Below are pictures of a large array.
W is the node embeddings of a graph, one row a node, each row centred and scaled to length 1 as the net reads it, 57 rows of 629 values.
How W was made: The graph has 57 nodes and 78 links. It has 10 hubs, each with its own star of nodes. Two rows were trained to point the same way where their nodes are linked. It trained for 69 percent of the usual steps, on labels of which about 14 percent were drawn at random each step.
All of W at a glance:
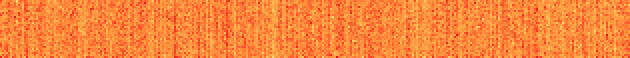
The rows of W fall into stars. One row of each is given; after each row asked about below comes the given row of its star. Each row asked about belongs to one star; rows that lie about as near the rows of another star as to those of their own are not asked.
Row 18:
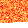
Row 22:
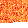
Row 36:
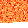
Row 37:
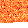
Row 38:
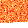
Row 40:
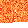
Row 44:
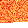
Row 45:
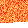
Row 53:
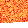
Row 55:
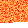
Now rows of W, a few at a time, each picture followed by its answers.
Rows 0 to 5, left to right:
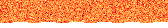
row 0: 37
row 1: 38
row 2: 37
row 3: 45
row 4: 22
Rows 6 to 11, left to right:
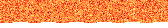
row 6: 55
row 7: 18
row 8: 53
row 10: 36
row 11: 36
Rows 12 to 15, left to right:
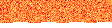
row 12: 40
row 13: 45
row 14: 45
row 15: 37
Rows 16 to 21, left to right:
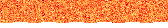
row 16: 36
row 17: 38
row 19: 22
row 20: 53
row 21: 37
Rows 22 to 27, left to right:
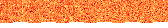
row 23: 44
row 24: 22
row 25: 36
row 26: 38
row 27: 38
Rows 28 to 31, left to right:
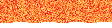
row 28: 22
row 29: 44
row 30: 40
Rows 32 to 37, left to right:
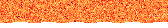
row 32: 37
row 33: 18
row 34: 18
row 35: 45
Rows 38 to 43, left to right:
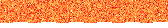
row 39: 18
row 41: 45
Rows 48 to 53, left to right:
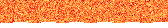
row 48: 22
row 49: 44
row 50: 55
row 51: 45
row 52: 36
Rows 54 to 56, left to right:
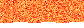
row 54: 22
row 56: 44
